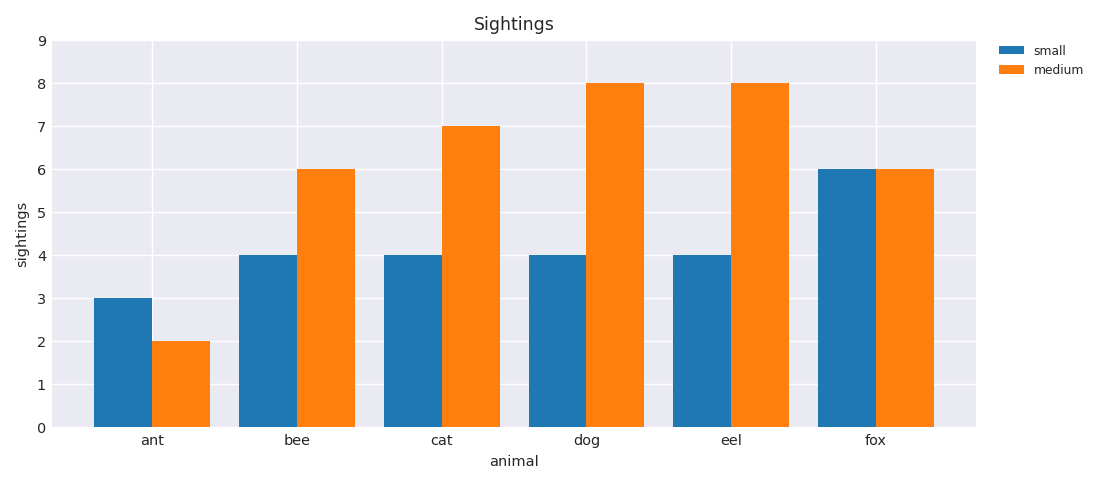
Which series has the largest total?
medium
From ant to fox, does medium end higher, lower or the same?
higher
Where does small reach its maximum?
fox
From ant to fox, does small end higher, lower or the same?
higher
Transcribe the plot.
Title: Sightings
x-axis: animal, ticks ant bee cat dog eel fox
y-axis: sightings, ticks 0 1 2 3 4 5 6 7 8 9
Legend: small, medium
Values:
small: 3 4 4 4 4 6
medium: 2 6 7 8 8 6
